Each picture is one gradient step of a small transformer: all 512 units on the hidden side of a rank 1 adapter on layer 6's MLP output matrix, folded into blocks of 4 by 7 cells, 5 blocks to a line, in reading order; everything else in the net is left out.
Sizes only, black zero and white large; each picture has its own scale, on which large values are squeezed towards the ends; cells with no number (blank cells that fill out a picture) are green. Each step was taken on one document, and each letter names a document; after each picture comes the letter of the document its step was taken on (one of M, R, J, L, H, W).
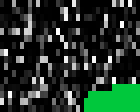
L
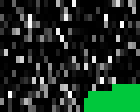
L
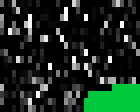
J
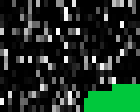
L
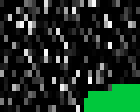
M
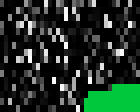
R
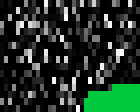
R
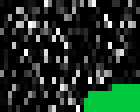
R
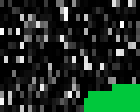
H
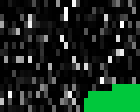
H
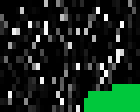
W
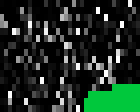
W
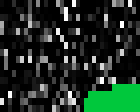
L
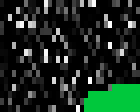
R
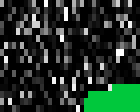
M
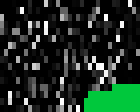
W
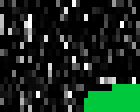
J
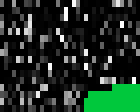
H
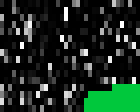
J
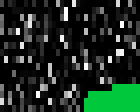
H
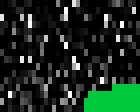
J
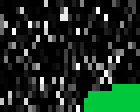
W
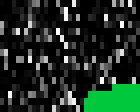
L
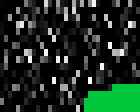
R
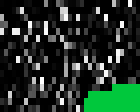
W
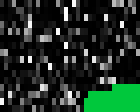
H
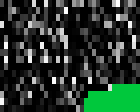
M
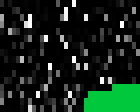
J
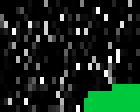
W
